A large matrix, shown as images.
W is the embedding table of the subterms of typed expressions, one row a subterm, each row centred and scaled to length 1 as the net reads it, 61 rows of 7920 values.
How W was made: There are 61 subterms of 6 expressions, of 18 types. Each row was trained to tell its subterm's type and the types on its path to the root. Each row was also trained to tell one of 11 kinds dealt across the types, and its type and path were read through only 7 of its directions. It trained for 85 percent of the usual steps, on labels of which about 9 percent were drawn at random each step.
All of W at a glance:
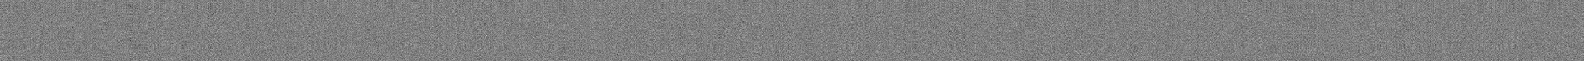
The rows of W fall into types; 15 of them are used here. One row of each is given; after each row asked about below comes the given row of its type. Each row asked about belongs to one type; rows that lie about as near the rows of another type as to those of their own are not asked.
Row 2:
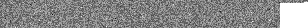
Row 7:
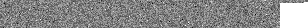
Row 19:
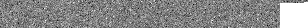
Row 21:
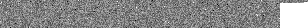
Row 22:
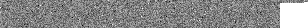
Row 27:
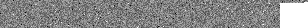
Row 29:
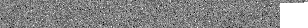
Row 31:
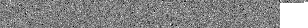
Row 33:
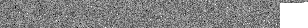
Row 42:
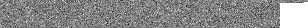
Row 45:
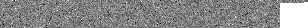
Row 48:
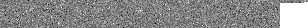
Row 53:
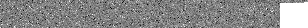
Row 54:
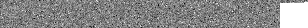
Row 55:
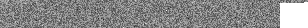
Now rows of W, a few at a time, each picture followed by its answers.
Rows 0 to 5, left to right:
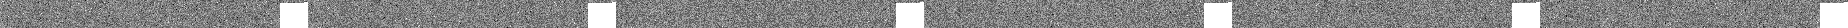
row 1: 22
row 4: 53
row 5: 19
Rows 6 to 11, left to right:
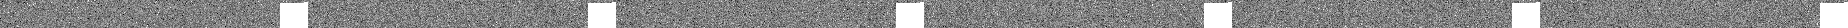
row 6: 48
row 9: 22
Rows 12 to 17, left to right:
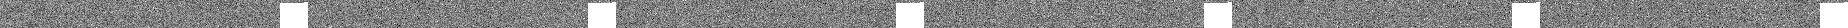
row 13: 27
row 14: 19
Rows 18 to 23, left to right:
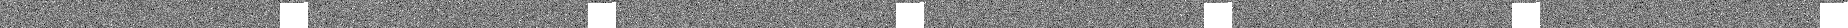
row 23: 53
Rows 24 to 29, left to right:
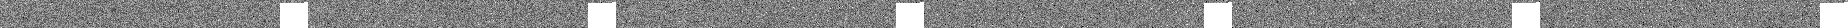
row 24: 55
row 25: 55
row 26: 19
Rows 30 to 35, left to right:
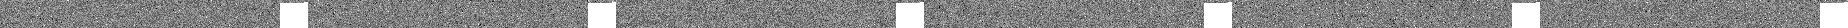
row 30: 45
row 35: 54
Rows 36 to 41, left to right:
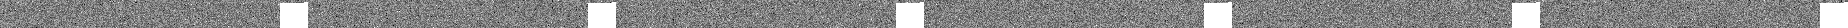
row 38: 45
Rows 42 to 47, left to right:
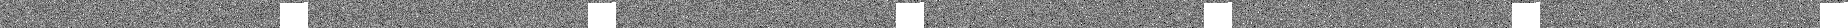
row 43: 27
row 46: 21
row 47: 48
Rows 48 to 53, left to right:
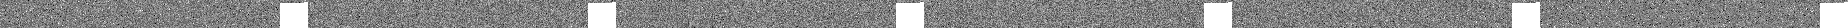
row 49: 31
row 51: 22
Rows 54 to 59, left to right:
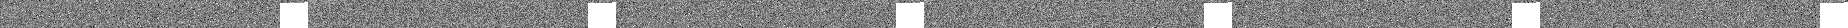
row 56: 45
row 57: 22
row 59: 7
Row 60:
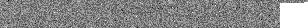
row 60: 55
